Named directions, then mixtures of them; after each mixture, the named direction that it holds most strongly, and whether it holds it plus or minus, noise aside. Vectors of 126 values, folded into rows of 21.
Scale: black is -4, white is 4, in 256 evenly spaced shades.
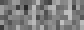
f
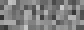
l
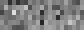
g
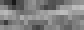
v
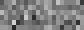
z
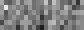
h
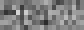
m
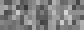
f, plus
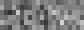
m, plus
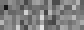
h, minus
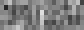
g, minus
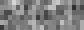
f, plus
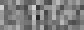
f, plus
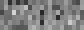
g, plus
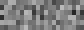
l, plus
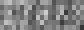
f, minus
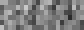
f, minus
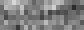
v, minus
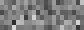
z, minus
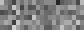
z, minus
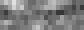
v, minus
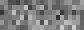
g, plus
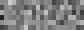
l, plus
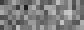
f, plus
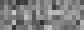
z, plus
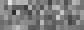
g, minus
